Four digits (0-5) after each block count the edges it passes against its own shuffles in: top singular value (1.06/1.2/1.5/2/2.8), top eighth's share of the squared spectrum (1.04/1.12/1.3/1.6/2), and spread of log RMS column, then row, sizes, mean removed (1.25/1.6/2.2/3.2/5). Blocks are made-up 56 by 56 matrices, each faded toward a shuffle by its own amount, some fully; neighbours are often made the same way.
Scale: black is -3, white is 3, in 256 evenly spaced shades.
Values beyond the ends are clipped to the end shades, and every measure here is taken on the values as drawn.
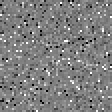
2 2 0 0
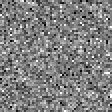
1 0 0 0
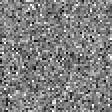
0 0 0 0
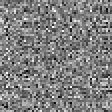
4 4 2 2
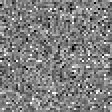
3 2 0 1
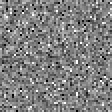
0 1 0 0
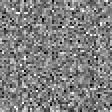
3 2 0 0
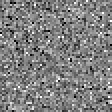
0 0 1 0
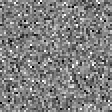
0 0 0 0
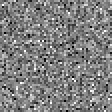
2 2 0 0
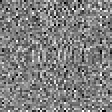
4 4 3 2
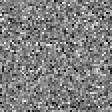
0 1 0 2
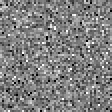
0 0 0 0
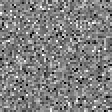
0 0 0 0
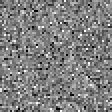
0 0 0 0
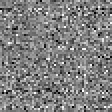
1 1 0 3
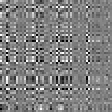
5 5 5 4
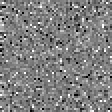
2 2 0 0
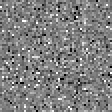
0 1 0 0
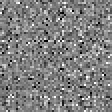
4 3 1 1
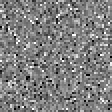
2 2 0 0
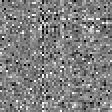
4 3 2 2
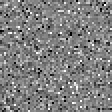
2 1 0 0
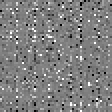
4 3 2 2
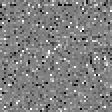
2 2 0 1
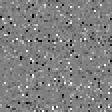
2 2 0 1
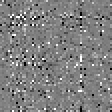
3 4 2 2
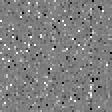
1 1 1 0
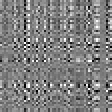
5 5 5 4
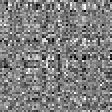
4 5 3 3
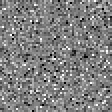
0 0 0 0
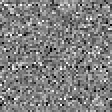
1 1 0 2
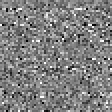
1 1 0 3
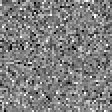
0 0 0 1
